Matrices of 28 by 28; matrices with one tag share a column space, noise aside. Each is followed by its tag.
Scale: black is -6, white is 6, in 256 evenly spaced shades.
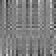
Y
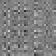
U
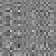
U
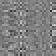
U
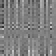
Y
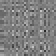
U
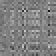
U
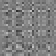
U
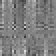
Y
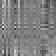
Y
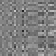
U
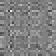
U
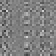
U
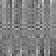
Y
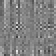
Y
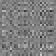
U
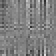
Y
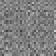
U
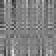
Y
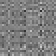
U
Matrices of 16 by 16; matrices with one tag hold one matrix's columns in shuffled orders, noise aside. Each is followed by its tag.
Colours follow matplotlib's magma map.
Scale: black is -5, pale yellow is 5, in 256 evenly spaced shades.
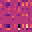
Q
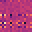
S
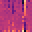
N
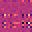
S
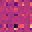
Q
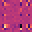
Q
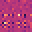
S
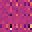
Q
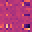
Q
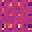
Q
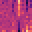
N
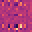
Q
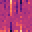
N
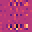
Q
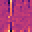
N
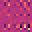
Q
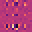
Q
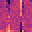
N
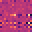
S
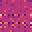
S
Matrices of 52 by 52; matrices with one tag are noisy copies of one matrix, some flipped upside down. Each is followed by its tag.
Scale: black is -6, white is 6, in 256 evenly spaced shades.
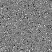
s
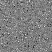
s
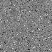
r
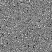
s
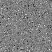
s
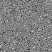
r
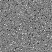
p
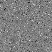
r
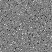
p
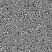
s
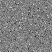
p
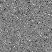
r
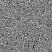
s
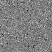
s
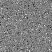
s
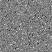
p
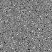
r
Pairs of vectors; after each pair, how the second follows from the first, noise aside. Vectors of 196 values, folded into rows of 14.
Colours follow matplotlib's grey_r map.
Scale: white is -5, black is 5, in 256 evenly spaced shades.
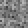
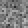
wrapped around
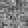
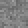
shrunk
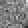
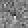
wrapped around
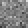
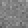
shrunk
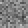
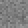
shrunk
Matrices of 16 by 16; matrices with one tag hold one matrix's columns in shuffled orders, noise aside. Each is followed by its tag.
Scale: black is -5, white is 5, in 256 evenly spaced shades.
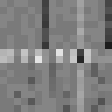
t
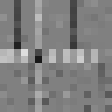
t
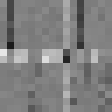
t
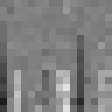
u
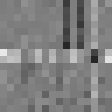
t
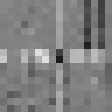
t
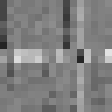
t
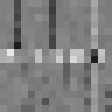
t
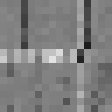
t
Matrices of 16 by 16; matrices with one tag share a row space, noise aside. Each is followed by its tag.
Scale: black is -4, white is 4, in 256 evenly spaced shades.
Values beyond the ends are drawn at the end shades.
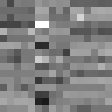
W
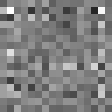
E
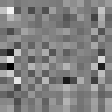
E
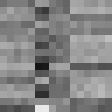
W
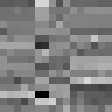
W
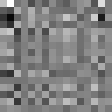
E
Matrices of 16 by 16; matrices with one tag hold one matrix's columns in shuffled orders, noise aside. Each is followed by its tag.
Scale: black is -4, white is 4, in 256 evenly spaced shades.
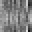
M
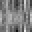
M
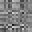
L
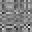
L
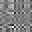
L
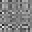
L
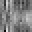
M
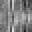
M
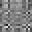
L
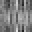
M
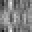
M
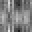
M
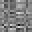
L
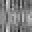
M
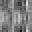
M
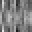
M
